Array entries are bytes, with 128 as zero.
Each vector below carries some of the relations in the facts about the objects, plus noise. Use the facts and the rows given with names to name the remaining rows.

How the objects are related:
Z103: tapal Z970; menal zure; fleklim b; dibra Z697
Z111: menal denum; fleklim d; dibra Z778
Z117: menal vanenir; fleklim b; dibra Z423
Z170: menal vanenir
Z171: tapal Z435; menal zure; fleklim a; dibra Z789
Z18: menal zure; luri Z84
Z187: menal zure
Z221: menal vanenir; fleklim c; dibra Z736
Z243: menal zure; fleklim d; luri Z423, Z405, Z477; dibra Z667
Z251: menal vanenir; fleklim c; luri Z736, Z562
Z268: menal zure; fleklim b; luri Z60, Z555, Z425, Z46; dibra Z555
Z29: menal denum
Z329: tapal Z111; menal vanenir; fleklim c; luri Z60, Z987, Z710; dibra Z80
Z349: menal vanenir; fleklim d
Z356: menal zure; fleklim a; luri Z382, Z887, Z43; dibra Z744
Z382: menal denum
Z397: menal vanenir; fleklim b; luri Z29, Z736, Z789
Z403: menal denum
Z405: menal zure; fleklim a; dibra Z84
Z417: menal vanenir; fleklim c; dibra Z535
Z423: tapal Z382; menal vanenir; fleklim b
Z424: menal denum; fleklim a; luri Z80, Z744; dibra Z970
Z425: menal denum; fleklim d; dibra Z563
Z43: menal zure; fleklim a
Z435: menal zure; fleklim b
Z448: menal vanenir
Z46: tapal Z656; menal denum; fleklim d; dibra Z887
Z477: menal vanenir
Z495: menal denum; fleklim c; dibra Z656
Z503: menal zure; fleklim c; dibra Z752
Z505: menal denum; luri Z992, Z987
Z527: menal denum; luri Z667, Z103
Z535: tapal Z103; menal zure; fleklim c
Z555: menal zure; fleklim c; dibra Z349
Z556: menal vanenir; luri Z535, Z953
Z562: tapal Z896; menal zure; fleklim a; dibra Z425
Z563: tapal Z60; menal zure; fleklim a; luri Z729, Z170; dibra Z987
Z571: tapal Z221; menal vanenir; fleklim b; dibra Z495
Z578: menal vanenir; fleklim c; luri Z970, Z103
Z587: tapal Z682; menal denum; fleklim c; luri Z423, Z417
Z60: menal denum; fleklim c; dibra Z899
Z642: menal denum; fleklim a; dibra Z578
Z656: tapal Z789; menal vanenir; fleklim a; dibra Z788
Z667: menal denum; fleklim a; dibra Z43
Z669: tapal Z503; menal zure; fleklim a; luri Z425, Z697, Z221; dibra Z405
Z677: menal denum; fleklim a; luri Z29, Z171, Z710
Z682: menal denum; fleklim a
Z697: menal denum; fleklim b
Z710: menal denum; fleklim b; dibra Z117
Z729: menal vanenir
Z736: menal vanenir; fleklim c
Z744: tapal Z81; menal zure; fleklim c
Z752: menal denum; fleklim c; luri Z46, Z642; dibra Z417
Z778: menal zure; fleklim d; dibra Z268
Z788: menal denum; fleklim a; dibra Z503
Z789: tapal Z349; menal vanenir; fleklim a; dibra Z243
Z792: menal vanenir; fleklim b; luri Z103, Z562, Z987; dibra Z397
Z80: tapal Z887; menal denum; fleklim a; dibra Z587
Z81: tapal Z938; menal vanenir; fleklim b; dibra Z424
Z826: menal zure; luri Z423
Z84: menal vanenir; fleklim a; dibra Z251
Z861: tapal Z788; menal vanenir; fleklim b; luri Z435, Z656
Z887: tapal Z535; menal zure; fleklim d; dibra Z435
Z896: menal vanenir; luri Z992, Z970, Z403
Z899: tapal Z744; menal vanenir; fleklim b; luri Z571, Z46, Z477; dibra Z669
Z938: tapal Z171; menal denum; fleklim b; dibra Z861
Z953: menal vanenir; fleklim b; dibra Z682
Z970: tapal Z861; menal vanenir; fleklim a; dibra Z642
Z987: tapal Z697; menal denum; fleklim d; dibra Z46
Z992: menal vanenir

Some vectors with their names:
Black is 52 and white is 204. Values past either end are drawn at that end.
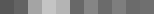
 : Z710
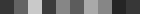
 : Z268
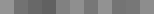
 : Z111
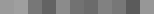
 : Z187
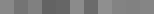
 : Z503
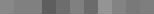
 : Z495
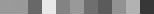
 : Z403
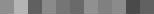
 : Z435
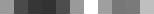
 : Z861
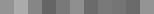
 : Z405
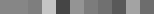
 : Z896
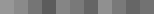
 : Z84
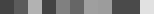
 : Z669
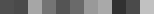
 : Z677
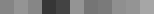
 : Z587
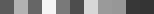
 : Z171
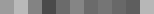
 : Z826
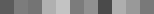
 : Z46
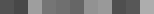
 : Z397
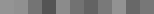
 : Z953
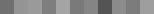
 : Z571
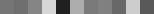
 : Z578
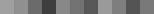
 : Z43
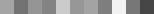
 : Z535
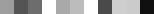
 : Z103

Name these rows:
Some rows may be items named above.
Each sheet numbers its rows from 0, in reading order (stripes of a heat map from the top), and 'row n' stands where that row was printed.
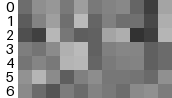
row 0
Z642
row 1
Z697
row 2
Z677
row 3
Z29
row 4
Z29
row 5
Z405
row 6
Z349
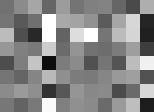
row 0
Z642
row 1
Z987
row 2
Z970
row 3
Z667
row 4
Z899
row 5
Z736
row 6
Z243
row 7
Z562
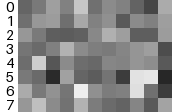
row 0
Z425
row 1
Z571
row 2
Z788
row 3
Z736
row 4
Z938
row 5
Z656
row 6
Z887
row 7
Z477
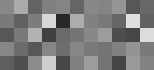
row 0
Z435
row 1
Z578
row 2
Z752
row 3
Z349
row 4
Z792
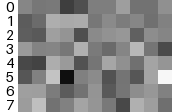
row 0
Z563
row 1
Z60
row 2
Z251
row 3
Z80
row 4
Z329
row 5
Z899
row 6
Z417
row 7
Z423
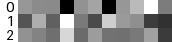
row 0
Z744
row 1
Z171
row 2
Z667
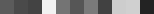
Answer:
Z789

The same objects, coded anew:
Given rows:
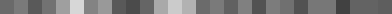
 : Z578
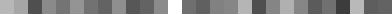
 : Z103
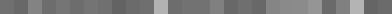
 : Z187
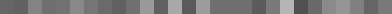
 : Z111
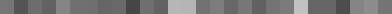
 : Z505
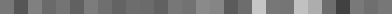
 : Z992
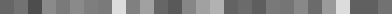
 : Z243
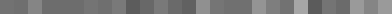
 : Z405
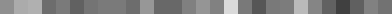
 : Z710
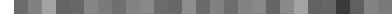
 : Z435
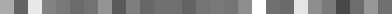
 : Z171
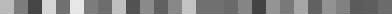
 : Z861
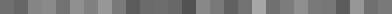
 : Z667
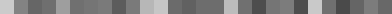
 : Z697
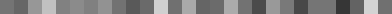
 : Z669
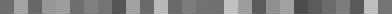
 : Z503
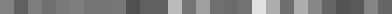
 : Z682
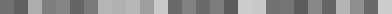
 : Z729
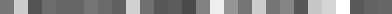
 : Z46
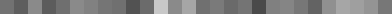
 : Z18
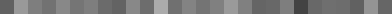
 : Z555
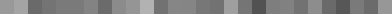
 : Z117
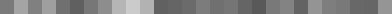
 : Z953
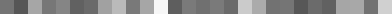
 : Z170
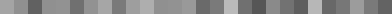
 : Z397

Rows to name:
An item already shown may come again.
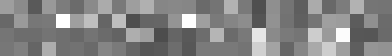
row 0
Z397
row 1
Z587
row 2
Z349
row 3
Z656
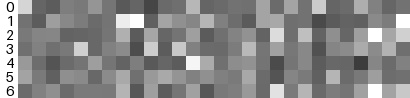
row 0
Z788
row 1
Z563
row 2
Z562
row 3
Z736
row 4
Z792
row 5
Z397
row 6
Z562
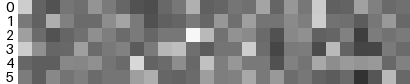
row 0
Z788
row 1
Z677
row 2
Z792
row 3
Z697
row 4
Z826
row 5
Z60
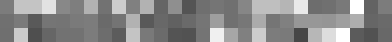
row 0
Z80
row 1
Z477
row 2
Z46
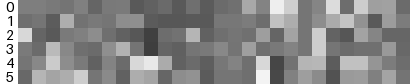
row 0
Z789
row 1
Z656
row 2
Z788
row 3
Z677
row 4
Z887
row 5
Z535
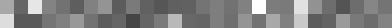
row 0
Z171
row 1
Z788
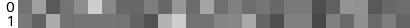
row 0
Z752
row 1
Z425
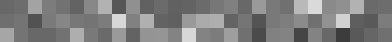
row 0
Z29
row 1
Z243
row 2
Z268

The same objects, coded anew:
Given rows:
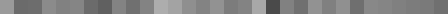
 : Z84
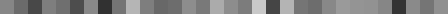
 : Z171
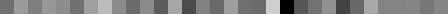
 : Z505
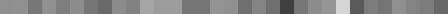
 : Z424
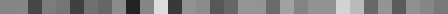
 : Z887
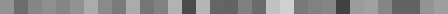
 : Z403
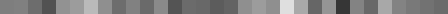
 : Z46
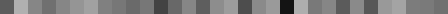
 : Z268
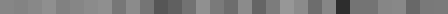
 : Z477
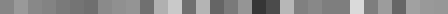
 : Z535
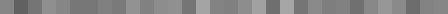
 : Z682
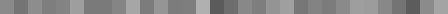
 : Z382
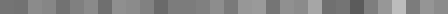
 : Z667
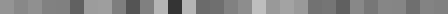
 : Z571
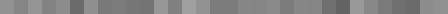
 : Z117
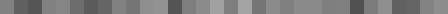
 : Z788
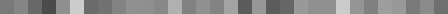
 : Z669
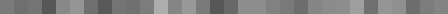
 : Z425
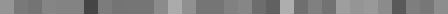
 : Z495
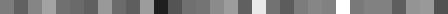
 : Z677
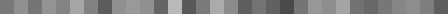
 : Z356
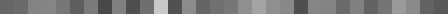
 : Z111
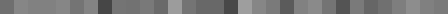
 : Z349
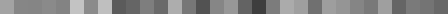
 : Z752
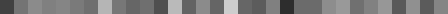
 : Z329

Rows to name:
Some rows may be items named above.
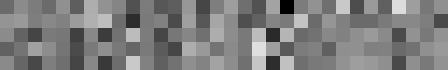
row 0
Z792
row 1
Z899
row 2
Z171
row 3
Z710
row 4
Z171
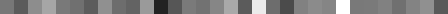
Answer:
Z677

